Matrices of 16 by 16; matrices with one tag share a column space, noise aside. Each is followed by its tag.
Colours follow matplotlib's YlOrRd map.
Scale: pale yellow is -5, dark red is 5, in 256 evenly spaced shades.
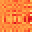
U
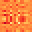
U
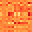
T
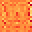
T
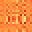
U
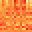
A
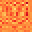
T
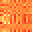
U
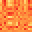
A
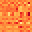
T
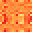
U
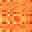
U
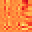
A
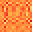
T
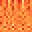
A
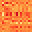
T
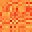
T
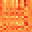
A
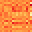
T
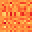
T
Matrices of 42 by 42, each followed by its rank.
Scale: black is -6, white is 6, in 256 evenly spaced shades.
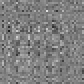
five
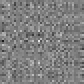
five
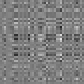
two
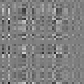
two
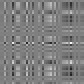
one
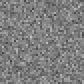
full rank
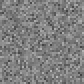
full rank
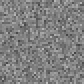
full rank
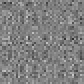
five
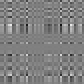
one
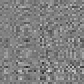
five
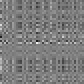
two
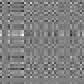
two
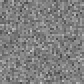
full rank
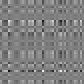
one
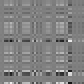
one
